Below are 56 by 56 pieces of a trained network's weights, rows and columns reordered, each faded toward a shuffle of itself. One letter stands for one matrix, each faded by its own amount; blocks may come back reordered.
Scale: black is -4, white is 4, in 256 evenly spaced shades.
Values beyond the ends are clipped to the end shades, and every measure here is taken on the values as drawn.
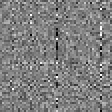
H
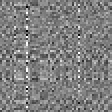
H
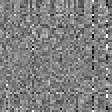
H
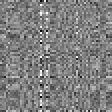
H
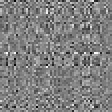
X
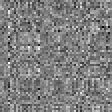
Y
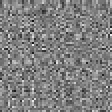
Y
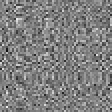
Y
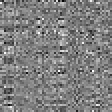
X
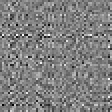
X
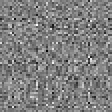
Y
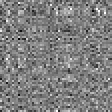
X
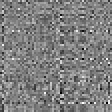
X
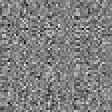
Y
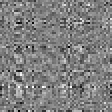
X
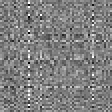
H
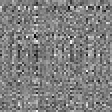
X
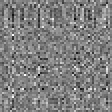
X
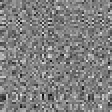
Y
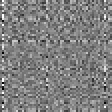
H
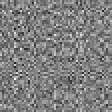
Y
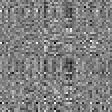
X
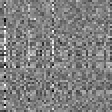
H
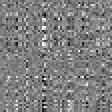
X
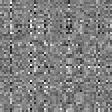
X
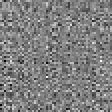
Y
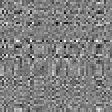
X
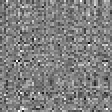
X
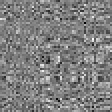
Y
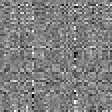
H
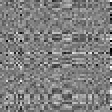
H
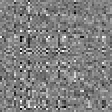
X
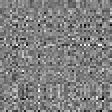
X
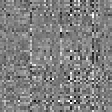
X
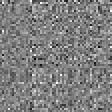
X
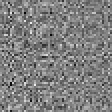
Y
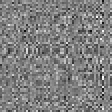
Y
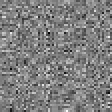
Y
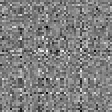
X
